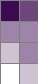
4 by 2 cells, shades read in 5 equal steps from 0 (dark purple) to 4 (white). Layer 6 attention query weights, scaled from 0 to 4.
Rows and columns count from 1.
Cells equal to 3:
2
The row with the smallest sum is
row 1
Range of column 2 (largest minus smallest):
2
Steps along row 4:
down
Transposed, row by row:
0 2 3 4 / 1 2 2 3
